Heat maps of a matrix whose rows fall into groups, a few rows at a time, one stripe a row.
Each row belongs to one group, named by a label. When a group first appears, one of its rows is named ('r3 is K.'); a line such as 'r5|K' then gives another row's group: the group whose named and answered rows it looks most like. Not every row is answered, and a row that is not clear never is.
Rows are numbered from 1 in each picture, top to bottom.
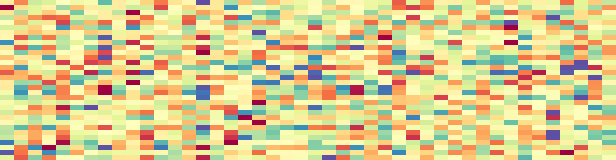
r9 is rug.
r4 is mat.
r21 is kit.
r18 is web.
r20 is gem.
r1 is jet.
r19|web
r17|rug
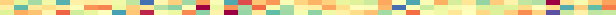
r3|mat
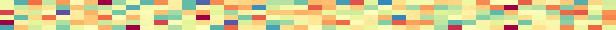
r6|rug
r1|web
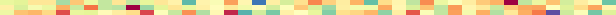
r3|mat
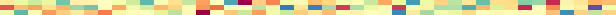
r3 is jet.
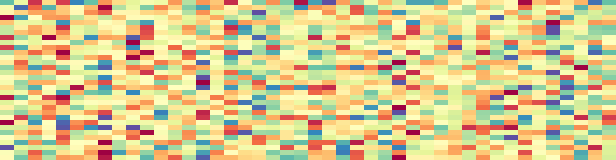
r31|web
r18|gem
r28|kit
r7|mat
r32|web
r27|mat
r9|rug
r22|rug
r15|mat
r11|mat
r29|web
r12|kit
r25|gem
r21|mat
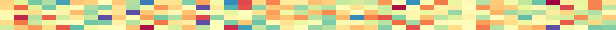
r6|mat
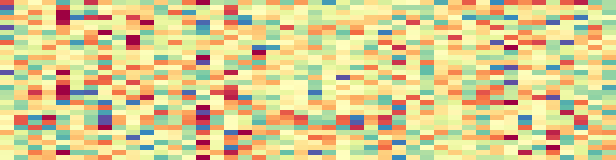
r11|kit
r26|web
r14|kit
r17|kit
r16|web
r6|gem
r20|mat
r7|web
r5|mat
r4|kit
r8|rug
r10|rug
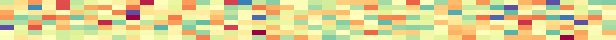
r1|mat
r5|web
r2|kit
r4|rug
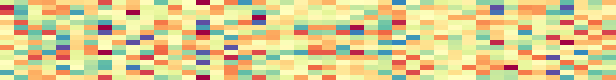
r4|kit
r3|rug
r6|web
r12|mat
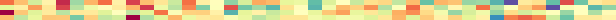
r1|kit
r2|mat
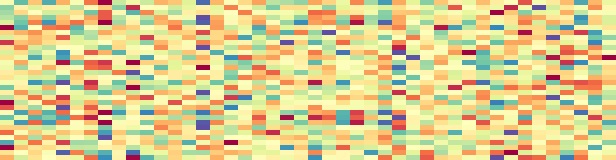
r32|rug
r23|web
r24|gem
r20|mat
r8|mat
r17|gem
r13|kit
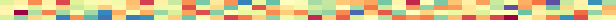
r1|mat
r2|kit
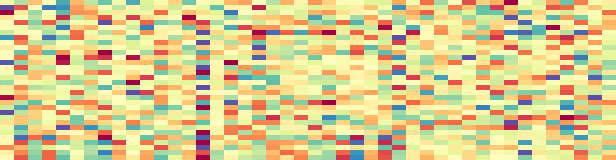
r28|web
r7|gem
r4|kit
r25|kit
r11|web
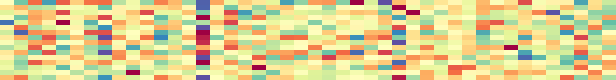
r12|gem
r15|rug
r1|web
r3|mat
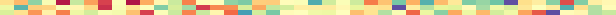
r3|mat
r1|kit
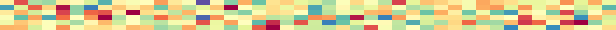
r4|web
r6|kit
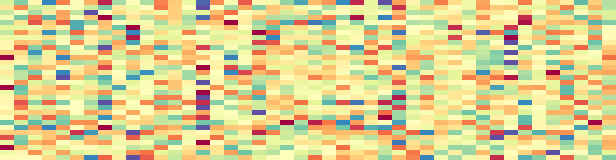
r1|web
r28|rug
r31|mat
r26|web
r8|rug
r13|kit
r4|web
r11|kit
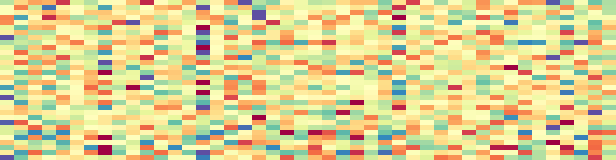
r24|kit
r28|web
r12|mat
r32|gem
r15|web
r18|rug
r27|gem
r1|mat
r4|rug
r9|gem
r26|mat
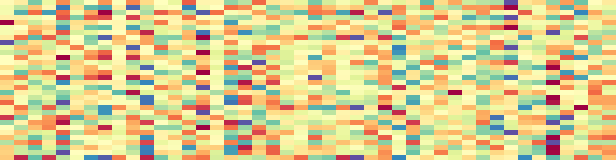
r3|web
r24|rug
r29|mat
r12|kit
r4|kit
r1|kit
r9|gem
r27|kit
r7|mat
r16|kit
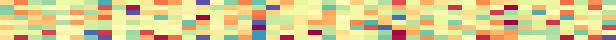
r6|kit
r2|rug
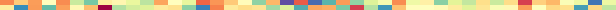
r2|web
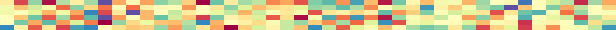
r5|web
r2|kit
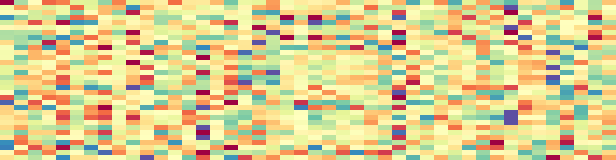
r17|mat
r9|rug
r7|rug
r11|mat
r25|kit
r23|kit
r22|web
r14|mat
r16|mat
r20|rug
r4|gem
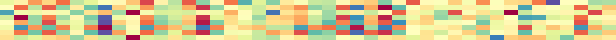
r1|mat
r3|rug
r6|web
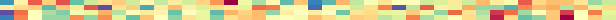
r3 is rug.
